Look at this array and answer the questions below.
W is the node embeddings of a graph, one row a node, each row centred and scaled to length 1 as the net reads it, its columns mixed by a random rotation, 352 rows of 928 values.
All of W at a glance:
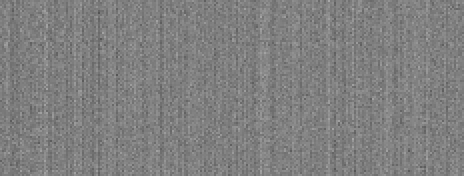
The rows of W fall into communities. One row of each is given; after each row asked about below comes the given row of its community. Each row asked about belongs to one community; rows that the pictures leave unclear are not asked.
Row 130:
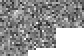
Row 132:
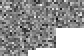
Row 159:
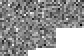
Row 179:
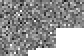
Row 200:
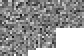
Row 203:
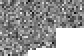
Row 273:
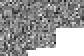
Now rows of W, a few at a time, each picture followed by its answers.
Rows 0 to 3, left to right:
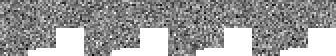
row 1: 159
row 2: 203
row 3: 179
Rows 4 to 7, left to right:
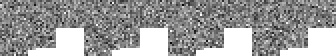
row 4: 200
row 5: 200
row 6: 179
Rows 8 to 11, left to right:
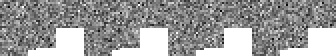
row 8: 179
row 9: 132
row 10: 273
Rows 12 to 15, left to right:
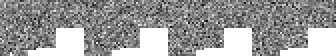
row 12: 179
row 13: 130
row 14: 179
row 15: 273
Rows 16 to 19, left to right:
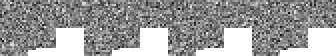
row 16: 132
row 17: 159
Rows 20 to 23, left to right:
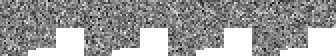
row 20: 273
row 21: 159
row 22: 200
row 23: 200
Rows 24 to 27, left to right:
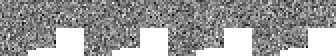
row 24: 273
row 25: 200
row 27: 203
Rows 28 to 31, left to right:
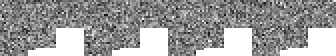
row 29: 273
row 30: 130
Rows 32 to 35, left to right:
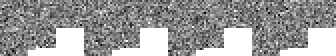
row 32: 159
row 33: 130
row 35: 159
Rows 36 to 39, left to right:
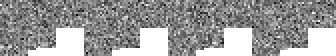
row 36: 200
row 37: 179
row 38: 203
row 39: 159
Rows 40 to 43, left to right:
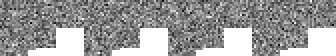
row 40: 159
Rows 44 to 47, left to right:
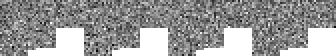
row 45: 200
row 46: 203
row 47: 273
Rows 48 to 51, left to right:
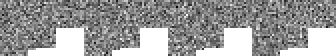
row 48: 159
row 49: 203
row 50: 179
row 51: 203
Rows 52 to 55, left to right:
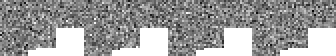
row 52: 132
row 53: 203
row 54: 203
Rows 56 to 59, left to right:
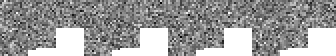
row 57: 179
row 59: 273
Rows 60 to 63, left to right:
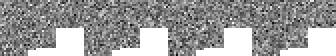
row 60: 179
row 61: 130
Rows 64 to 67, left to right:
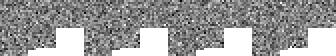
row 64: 130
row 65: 273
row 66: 132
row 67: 200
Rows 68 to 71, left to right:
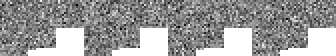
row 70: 130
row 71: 179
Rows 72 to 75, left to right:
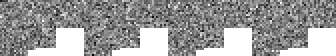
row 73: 159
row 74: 132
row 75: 130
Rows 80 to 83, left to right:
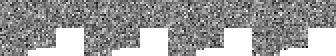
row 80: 200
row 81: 200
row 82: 179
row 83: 132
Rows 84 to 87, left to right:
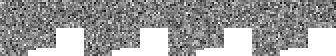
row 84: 273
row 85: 273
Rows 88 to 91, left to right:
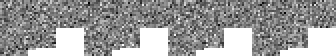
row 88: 159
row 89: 203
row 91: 203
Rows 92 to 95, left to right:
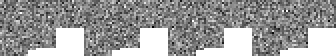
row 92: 203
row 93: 130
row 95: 273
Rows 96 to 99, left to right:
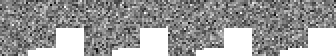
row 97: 159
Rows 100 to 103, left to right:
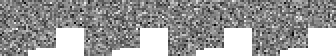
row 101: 159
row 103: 130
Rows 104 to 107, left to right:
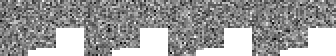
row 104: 203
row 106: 159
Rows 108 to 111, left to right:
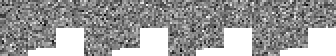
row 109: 179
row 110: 200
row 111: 159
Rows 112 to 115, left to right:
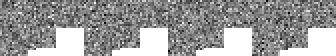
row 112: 203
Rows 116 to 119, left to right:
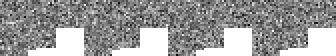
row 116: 200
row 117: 200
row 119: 273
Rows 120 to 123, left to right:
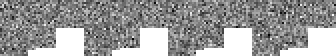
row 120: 273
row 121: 200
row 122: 130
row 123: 203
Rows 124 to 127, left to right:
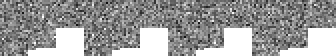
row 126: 203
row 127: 179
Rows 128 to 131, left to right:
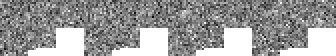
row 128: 273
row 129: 203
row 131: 130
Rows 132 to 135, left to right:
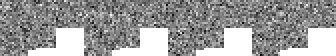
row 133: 203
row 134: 132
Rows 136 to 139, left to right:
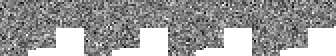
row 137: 159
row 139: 159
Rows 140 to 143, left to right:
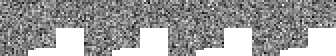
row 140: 273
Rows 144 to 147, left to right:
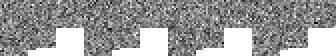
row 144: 179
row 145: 273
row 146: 130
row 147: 159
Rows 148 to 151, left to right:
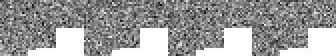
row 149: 159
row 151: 200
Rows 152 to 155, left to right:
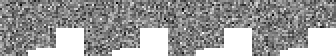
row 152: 273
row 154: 159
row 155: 130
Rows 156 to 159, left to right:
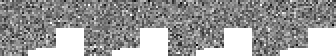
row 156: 159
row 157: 179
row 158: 200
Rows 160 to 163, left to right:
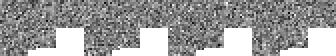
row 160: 203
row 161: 130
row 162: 179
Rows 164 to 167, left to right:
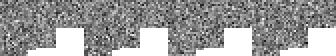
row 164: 273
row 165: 200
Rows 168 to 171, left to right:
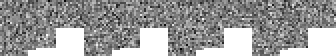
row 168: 273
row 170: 273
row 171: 203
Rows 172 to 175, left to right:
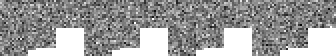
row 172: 273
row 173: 203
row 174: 200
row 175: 130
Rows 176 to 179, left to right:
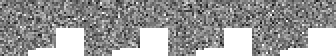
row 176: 203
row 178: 203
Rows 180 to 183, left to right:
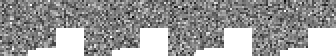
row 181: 179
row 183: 203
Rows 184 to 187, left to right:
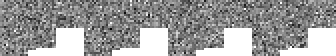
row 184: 179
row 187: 200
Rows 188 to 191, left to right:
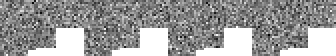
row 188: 130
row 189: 273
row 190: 200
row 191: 203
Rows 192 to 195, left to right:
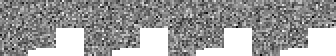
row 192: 273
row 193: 179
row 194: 130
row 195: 159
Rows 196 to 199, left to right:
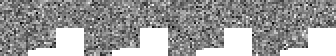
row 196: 132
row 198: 159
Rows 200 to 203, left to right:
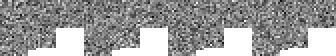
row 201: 159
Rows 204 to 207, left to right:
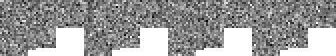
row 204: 132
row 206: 179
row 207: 130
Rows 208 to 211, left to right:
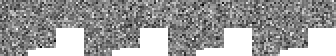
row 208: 159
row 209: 200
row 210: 200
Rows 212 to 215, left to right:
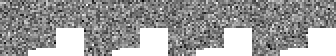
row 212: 273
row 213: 273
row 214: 130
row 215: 130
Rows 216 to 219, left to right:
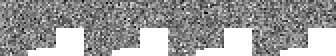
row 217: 273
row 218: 203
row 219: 273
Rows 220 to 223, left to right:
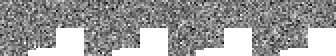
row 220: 200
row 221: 273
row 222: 273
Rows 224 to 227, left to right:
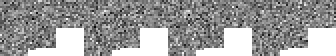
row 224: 159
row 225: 130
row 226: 130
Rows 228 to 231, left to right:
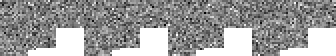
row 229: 159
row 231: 273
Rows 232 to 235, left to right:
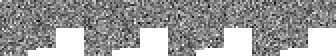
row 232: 179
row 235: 273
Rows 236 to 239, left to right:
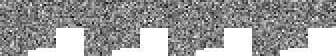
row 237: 273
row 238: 179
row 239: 159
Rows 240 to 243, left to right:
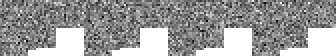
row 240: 179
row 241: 203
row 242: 132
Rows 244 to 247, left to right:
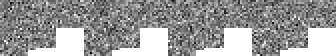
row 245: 273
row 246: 200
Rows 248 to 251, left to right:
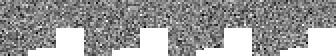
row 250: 200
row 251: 273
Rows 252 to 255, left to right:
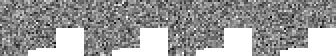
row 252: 130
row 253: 159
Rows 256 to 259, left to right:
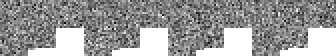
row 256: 159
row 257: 159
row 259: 203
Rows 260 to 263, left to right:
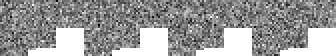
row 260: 130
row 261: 273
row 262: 130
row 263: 179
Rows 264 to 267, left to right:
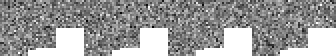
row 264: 179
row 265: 130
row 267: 130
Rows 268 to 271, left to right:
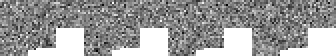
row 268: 179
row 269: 200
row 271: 179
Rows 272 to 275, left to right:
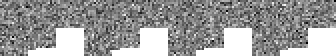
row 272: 200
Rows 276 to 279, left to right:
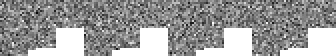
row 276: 159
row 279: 132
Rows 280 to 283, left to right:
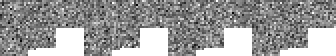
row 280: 179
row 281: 200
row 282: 132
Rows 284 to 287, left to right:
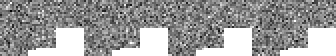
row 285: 203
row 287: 179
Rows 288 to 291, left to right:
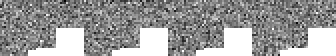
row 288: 179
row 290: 130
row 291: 200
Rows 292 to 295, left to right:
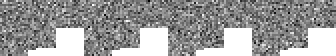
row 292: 132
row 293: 179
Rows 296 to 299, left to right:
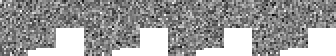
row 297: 203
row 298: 130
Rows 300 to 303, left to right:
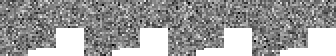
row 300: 130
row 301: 200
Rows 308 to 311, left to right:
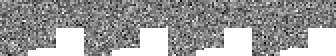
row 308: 132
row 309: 159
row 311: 200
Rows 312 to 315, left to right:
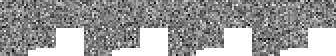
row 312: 179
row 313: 200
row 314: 130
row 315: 132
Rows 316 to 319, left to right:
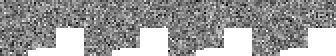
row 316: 200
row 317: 179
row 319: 179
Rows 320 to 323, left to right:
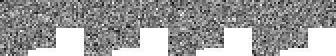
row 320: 130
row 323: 200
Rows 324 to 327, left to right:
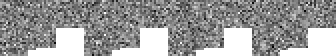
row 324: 273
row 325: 203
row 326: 132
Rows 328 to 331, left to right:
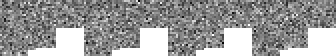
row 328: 159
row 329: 159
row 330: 273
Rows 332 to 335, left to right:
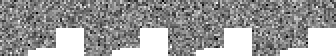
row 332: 203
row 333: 130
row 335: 130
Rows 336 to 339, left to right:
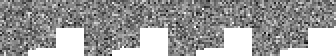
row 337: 200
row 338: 203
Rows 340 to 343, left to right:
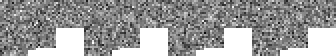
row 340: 130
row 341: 130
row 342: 130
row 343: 130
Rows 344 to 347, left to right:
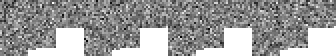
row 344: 203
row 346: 200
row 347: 159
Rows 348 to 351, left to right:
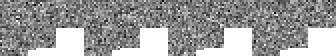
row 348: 200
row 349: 130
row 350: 159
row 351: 159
